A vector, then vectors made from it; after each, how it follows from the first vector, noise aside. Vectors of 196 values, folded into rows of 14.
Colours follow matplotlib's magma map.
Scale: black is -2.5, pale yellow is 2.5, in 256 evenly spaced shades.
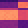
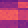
shrunk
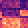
wrapped around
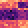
negated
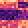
negated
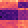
negated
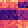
negated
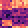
wrapped around
